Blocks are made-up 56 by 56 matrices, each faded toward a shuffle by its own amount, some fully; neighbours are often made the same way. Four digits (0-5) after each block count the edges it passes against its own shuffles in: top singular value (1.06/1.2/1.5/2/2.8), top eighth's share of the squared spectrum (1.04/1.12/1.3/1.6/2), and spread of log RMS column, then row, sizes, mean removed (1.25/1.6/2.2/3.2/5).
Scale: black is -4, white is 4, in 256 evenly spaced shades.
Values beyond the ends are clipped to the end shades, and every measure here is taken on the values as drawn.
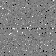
3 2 0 0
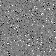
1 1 0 0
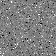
1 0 0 0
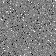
0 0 0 0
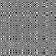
5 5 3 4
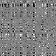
4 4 2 3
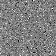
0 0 0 0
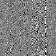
3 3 3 0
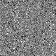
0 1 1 0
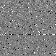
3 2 0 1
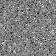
0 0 0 0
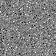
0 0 0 0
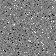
0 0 0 0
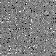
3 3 1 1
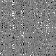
3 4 2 1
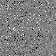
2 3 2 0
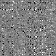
3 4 2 2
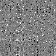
3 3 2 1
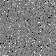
1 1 0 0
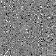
3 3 2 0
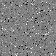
2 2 0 0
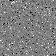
1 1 0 0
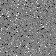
1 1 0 0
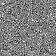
2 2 0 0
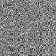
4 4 2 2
